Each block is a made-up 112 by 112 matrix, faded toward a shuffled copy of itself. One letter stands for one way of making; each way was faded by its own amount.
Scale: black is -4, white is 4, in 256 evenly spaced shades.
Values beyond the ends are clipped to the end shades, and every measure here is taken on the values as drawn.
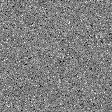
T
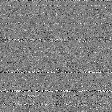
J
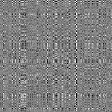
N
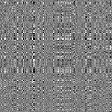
N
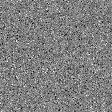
T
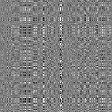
N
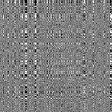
N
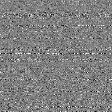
J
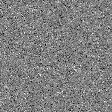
T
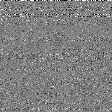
J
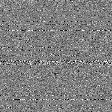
J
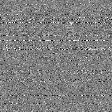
J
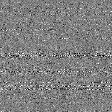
J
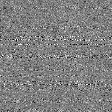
J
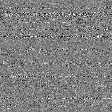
J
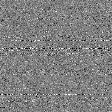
J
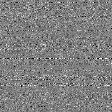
J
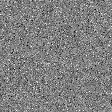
T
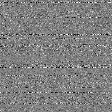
J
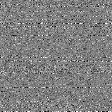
J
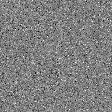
T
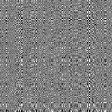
N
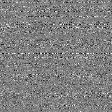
J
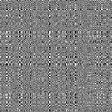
N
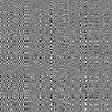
N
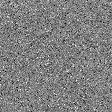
T
